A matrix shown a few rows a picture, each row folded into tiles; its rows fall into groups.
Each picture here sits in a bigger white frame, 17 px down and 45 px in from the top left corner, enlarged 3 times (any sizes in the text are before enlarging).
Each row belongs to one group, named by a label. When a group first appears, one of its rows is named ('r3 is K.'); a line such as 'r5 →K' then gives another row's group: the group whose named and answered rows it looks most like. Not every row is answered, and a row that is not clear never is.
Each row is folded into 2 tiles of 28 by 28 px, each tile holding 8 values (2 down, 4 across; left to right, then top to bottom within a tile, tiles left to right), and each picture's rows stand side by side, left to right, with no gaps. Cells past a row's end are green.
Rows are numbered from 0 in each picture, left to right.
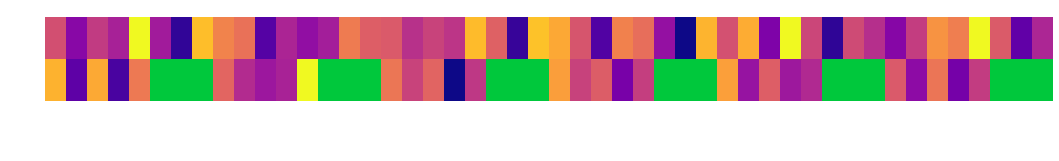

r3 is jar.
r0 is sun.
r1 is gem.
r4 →jar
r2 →sun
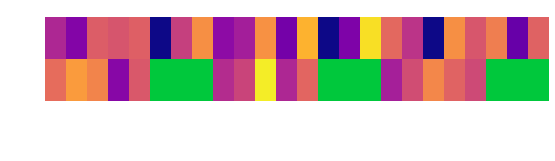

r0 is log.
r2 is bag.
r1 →log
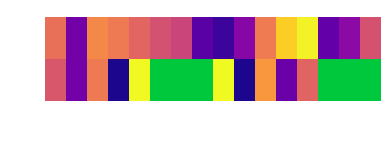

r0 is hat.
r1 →sun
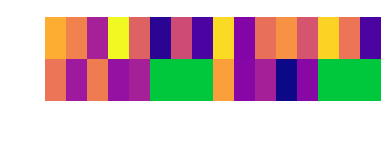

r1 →hat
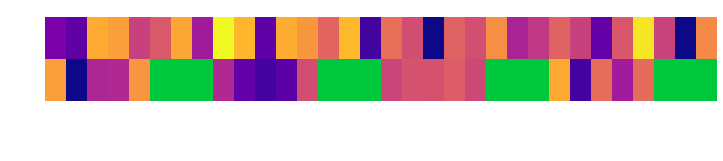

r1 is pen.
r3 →sun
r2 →bag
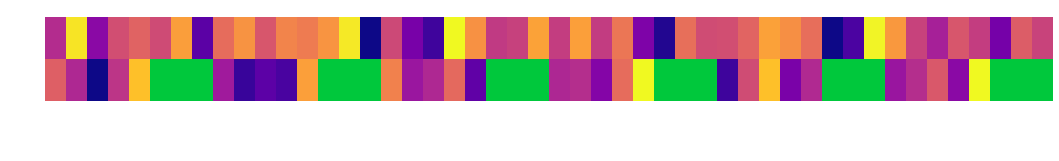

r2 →jar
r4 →log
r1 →pen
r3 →gem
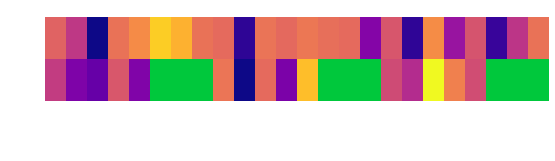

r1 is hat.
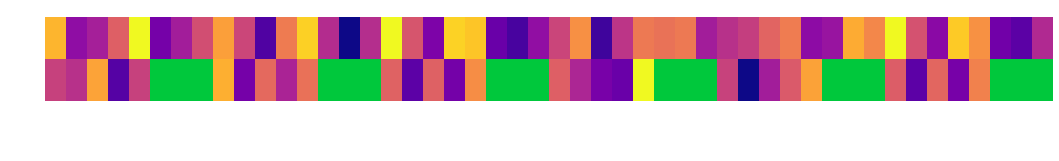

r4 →gem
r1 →sun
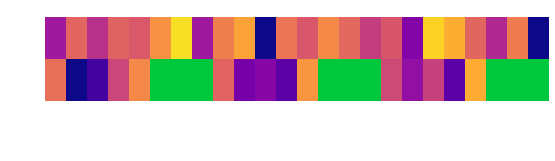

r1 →pen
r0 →pen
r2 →hat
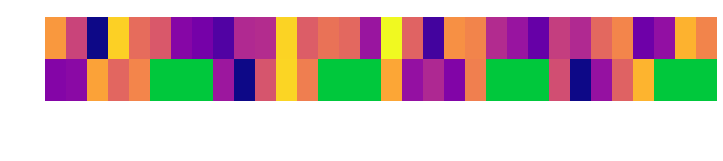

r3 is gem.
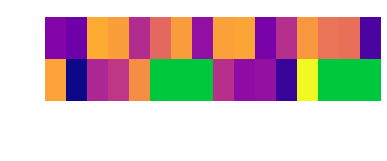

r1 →pen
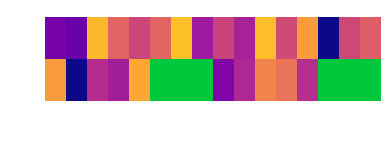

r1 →log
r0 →hat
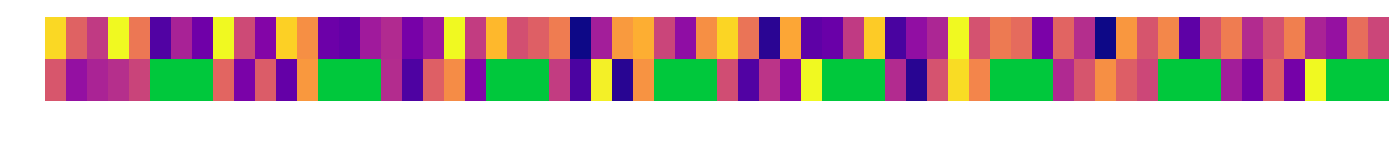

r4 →gem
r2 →bag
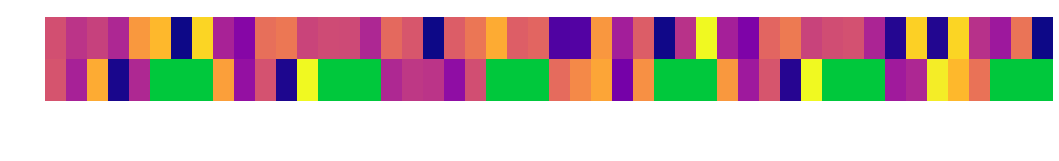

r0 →sun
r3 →log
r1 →hat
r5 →bag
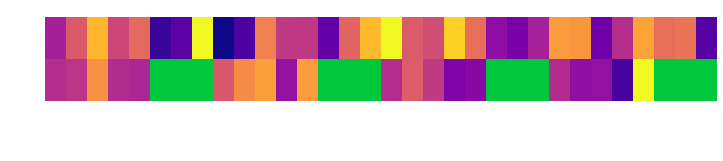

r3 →pen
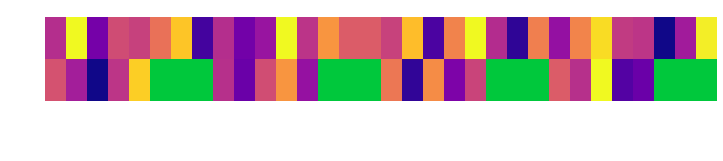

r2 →sun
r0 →pen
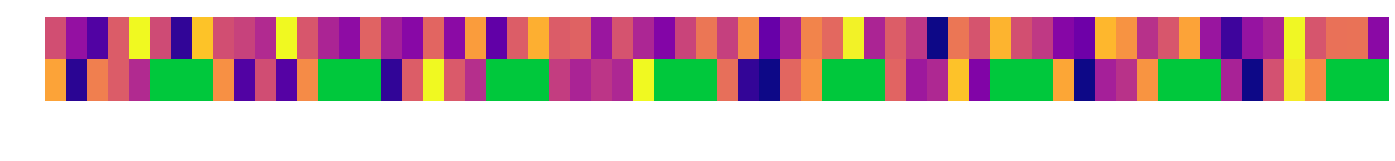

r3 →gem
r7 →bag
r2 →log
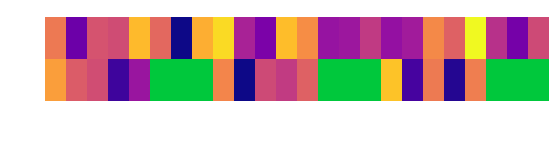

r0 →sun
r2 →sun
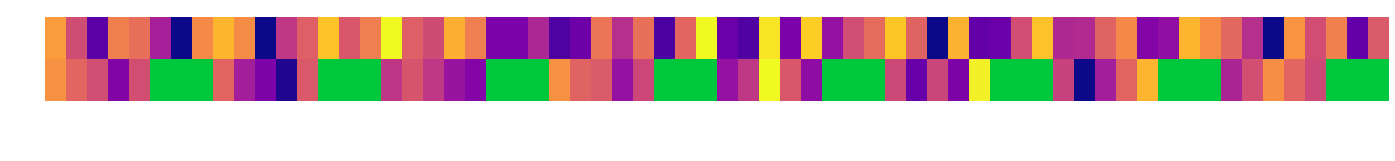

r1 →pen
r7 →bag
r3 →log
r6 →gem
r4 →log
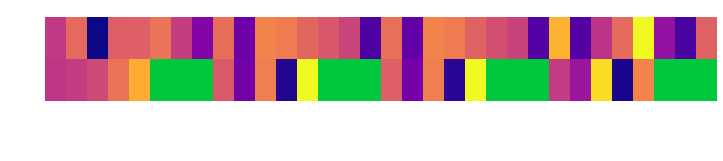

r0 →bag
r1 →hat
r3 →sun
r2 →hat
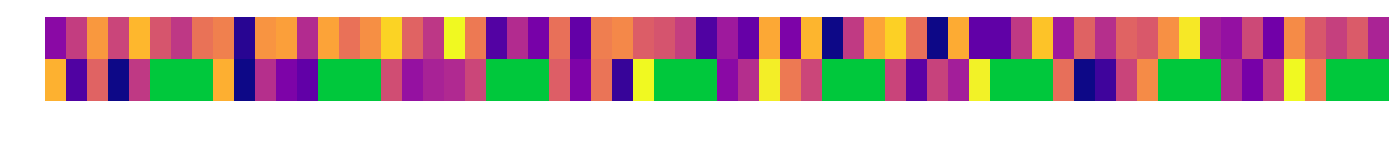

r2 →jar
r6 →pen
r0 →sun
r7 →bag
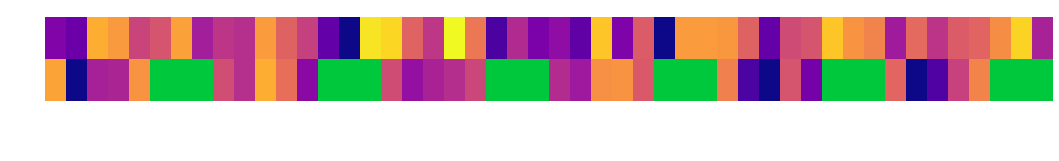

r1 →log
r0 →hat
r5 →pen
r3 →log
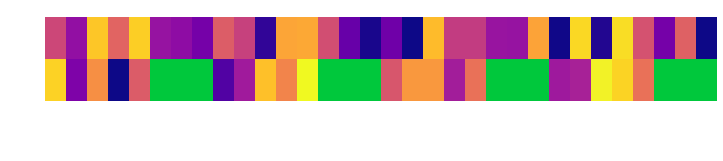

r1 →bag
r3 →bag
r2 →log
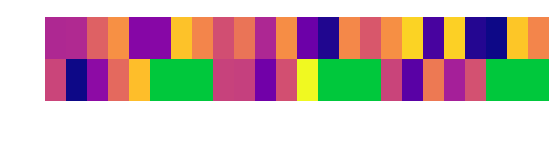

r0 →gem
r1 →gem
